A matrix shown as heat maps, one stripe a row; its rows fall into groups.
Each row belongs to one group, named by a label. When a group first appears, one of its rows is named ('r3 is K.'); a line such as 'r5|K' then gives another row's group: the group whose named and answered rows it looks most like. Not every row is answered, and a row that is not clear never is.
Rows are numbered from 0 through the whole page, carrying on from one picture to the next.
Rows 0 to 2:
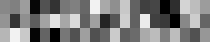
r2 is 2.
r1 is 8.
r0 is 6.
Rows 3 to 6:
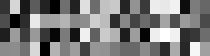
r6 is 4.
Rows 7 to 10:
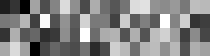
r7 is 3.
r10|2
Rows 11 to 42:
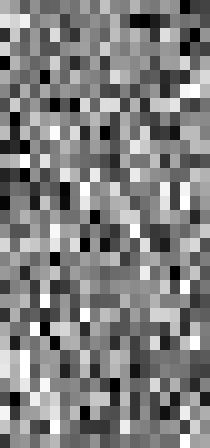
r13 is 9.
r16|4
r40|8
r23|3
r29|2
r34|4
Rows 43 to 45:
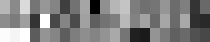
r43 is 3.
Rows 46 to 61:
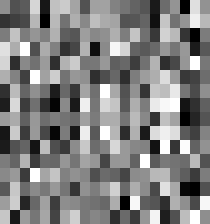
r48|9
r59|9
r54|9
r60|2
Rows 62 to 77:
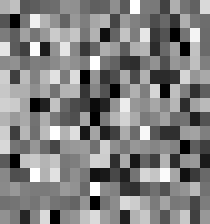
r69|2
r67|8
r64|8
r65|4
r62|2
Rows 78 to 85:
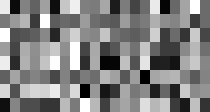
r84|8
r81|8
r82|8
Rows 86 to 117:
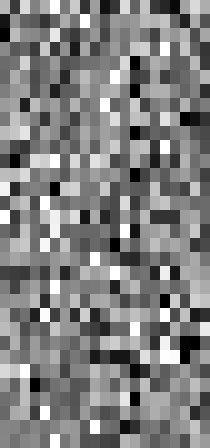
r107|4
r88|9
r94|9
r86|8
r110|9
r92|2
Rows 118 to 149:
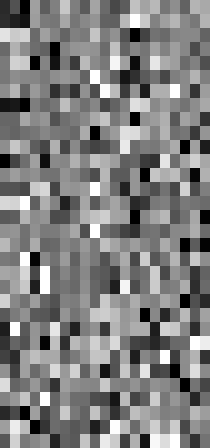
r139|9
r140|6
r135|9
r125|3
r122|2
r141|9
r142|4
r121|2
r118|3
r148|2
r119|3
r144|8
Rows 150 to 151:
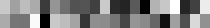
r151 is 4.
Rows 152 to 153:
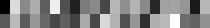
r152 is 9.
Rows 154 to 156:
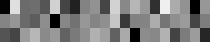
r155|2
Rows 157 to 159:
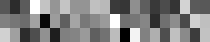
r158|4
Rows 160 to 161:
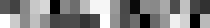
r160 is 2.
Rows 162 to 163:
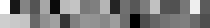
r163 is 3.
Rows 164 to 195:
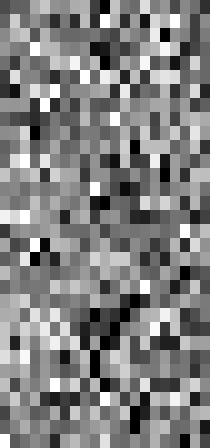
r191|8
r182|6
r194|2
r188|8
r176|4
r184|8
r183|9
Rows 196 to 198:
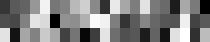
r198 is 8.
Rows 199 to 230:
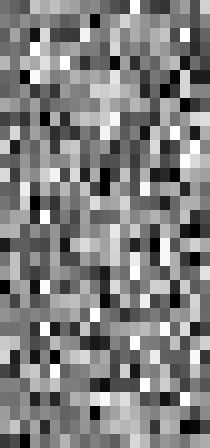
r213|6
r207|4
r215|9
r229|9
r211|8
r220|8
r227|6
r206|9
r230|3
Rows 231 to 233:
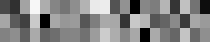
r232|4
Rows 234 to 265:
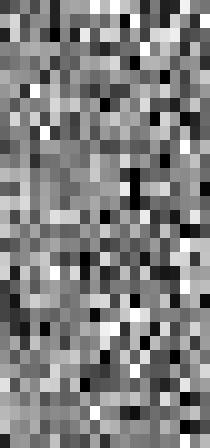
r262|9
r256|3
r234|6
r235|2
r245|6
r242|9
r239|4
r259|8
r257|4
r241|8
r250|9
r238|2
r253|8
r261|8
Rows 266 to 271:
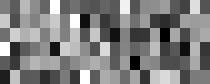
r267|8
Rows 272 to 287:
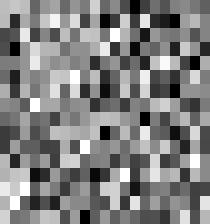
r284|2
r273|8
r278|8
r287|8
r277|8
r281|8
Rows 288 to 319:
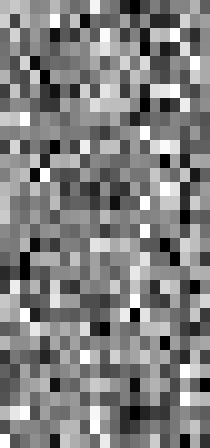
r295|6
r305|6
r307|3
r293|4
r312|4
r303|9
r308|9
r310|2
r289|8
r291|6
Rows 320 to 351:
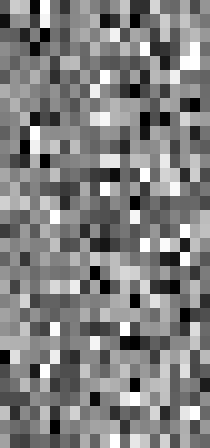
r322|4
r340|8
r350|2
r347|2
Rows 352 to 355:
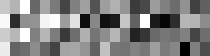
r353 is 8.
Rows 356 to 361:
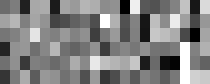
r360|6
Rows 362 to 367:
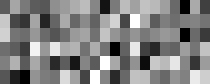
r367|3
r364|9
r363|4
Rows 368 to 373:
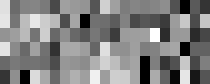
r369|8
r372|6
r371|9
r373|6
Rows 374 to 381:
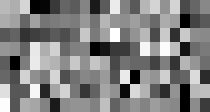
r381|9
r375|9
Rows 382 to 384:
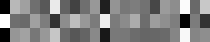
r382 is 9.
